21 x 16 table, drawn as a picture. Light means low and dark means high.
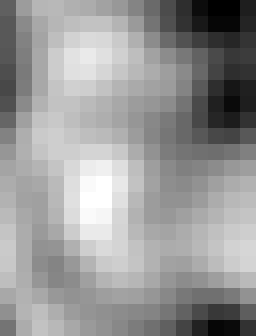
On average the colour sits 40% of the way up the scale. The texture is blotchy. The top right is the ninth with the highest average.
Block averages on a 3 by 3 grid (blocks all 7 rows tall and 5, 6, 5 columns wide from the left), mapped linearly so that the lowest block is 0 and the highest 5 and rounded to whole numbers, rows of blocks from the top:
1 1 5
0 0 2
1 1 2
